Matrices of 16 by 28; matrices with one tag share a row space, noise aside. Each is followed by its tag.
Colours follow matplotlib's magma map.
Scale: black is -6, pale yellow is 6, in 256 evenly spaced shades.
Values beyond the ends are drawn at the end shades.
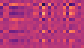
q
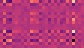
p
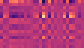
q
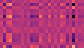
p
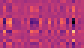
p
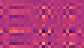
q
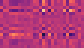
q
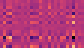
p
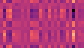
p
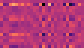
q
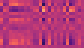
q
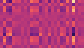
p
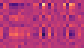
q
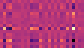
p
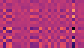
p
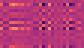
q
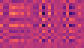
q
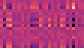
p
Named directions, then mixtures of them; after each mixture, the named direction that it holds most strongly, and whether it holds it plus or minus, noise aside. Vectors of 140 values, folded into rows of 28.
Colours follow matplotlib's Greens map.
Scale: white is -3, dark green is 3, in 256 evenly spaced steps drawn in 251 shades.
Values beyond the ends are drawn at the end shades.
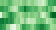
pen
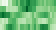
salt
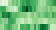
salt, plus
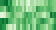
salt, minus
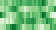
pen, minus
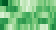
salt, minus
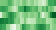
pen, plus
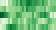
salt, plus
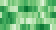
pen, plus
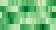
pen, plus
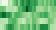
salt, plus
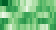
salt, minus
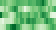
pen, minus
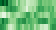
salt, minus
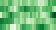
pen, plus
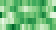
pen, minus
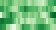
pen, plus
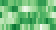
pen, minus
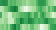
pen, minus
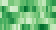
pen, plus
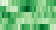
salt, plus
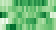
pen, minus
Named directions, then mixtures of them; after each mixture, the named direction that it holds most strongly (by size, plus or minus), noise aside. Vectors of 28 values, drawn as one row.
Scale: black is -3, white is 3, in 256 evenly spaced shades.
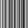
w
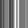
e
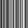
w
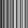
w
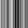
e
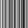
w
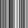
e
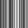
e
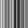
e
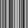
w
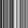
e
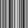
w
